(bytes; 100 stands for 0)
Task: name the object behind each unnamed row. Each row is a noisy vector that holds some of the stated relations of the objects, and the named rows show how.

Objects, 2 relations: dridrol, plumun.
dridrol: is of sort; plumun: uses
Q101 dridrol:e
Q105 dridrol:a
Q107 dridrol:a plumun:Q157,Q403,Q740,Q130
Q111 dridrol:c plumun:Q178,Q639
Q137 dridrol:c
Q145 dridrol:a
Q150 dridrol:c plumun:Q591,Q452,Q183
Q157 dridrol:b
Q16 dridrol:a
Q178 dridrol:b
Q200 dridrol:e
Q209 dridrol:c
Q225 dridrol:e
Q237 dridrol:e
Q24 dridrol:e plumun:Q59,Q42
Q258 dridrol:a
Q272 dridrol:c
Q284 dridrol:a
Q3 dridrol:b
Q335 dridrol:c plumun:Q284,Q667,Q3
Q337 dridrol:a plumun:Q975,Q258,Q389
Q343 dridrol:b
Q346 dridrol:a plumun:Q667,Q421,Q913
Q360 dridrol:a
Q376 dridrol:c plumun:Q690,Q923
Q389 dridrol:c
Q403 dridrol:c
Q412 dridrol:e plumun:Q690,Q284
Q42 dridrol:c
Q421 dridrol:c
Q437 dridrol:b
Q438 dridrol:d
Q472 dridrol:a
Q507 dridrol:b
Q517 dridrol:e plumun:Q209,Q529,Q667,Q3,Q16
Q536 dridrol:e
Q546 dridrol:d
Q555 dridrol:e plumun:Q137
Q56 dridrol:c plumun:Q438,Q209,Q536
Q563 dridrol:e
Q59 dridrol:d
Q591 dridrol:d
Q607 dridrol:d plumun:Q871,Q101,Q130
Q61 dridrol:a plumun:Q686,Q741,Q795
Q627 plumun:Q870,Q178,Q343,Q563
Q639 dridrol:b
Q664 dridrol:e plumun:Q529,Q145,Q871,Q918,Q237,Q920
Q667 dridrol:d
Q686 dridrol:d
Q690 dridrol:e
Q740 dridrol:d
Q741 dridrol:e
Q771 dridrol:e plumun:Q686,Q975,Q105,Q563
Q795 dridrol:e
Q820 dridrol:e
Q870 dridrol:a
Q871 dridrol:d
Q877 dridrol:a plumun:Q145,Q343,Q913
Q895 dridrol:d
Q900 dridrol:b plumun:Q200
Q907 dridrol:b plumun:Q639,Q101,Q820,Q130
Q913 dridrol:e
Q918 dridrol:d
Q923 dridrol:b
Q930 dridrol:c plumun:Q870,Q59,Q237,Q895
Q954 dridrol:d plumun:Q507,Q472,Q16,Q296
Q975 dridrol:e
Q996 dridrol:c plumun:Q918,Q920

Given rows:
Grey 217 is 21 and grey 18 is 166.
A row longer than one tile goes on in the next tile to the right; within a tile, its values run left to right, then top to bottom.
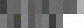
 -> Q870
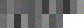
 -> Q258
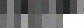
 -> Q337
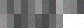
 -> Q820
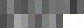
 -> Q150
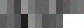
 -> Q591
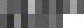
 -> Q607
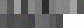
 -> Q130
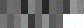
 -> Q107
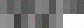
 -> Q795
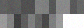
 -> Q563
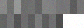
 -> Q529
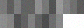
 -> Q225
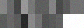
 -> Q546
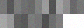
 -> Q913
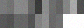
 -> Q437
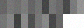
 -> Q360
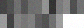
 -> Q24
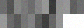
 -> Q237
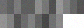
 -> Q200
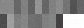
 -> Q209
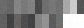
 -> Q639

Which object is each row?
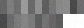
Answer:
Q42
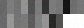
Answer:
Q284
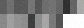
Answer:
Q346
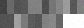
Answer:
Q111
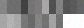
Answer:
Q517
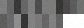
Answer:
Q954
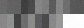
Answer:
Q975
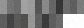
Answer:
Q918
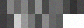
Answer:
Q376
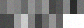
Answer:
Q996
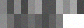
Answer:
Q101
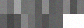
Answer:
Q920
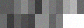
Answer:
Q178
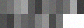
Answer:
Q923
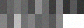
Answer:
Q412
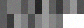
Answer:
Q900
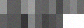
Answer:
Q871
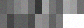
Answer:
Q343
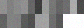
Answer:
Q3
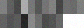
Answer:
Q895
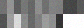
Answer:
Q335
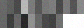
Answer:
Q59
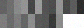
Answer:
Q690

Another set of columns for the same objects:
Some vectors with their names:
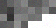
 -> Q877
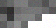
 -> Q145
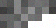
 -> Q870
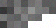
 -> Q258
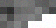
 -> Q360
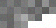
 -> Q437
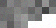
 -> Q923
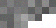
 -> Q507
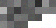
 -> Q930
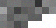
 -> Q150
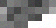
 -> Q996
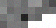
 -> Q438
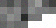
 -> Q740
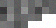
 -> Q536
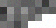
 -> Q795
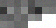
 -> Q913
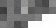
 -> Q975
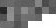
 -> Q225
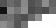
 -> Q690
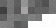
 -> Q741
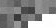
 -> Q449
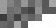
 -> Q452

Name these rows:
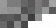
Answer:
Q627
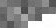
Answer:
Q639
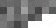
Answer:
Q555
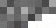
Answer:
Q771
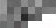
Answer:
Q607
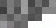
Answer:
Q664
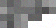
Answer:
Q900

